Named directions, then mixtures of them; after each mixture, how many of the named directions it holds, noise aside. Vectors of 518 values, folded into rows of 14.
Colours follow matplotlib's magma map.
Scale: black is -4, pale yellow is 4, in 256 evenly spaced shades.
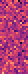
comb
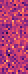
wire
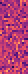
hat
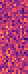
two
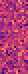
two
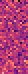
one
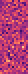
three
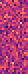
three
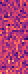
one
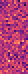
three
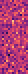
one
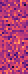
two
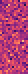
three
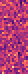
three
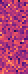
two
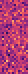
one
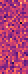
three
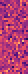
one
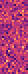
one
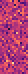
two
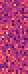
two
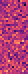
three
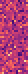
two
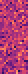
two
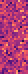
three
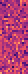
one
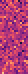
one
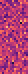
three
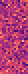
two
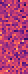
two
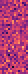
two
